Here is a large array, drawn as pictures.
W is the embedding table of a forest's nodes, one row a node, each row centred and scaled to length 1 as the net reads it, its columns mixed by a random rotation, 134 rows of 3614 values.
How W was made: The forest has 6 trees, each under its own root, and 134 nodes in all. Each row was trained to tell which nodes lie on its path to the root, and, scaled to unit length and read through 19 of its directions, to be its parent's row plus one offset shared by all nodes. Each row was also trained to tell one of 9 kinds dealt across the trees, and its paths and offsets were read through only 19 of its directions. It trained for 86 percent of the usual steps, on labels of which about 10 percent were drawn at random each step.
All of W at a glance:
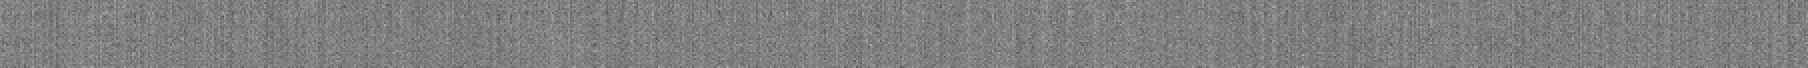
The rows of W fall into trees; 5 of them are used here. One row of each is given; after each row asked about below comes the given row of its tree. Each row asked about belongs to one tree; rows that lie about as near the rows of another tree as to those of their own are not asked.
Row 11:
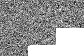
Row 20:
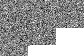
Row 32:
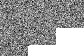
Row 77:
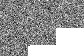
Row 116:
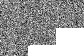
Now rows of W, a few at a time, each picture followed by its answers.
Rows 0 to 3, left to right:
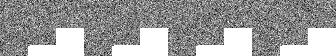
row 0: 20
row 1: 116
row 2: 77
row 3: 77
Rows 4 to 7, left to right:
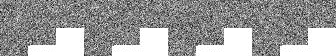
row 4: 116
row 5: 77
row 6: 20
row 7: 116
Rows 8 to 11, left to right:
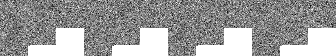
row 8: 77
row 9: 20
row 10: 20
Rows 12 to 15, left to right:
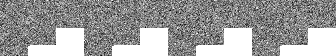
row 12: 77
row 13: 116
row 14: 20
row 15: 20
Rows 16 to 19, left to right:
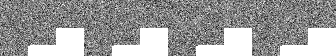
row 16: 32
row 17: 116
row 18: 11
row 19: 20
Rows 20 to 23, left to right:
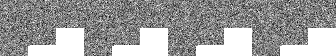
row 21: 20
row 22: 116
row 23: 116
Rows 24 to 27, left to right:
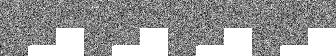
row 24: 116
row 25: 77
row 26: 77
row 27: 20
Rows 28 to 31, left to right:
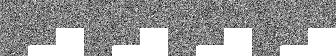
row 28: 77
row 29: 77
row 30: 20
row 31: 32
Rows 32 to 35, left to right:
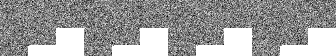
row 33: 77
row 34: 77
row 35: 20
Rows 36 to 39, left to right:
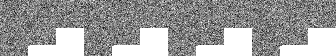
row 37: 116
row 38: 20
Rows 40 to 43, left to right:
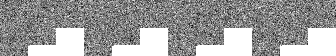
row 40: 77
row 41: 116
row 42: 20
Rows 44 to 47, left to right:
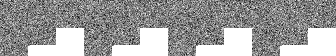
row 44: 11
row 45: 20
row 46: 20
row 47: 77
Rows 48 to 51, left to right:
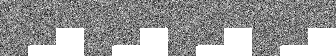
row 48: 116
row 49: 116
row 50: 116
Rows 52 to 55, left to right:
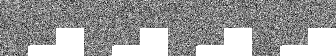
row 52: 116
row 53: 20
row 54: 116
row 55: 11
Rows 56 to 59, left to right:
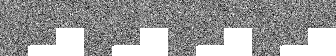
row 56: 11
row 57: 11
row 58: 77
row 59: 32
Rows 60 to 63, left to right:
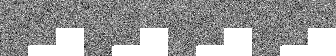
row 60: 77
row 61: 11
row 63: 77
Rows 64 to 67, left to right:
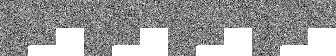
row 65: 116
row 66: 116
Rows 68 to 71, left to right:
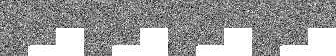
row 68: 32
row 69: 116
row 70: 116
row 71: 77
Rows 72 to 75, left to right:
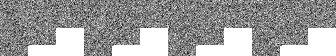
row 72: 32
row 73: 116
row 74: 77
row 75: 116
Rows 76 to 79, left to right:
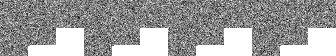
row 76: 11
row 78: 77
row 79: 77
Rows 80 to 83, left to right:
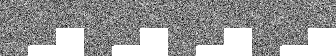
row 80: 20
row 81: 32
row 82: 20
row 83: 32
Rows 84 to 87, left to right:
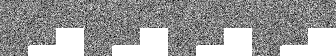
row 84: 77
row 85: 77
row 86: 77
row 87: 11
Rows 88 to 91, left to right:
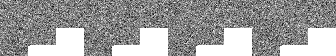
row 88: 11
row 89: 11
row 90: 11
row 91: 77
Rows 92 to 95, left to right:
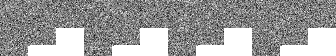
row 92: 77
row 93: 77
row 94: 116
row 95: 11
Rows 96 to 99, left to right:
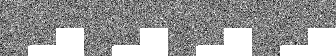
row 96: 116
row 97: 20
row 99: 32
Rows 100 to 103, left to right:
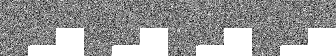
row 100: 77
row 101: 20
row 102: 32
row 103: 20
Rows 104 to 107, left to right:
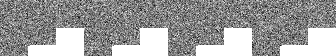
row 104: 11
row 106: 32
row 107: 116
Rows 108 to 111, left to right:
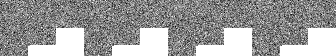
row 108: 116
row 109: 116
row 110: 77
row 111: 11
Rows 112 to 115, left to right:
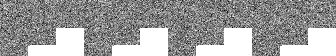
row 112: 20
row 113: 116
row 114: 77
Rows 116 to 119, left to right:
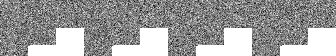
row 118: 32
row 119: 11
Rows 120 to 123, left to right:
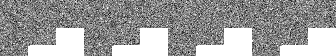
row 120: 32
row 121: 20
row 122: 116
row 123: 116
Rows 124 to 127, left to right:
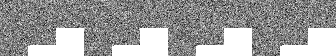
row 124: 32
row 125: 77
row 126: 20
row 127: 116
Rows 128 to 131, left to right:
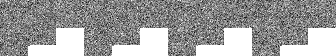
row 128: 116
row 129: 77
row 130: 116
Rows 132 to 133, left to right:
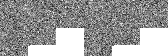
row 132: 77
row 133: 11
